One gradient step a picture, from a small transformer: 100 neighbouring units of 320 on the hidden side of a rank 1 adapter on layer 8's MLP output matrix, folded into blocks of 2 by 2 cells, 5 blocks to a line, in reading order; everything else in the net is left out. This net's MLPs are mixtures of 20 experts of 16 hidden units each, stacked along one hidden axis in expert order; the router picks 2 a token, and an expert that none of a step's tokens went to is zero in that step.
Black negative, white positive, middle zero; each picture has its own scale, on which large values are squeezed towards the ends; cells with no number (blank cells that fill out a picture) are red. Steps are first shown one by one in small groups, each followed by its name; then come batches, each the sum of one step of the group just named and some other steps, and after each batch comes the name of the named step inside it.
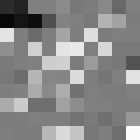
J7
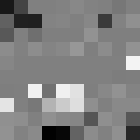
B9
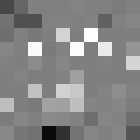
B9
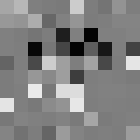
B9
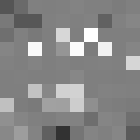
B9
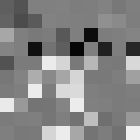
J7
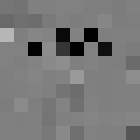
J7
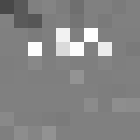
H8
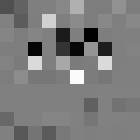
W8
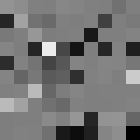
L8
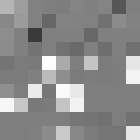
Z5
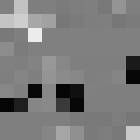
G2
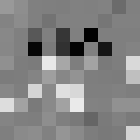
Z5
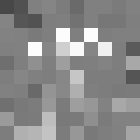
H8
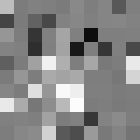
Z5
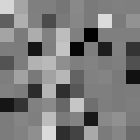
G2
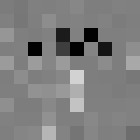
W8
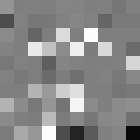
L8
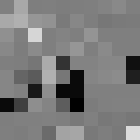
G2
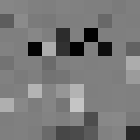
L8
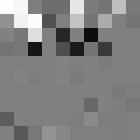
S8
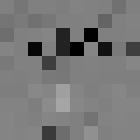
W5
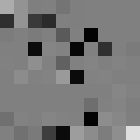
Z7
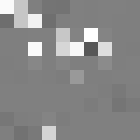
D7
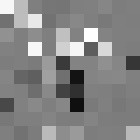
D7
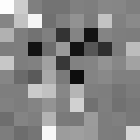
D7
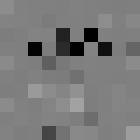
W5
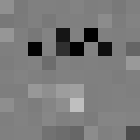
W5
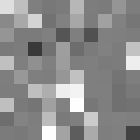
S8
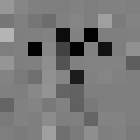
Z7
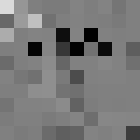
D7
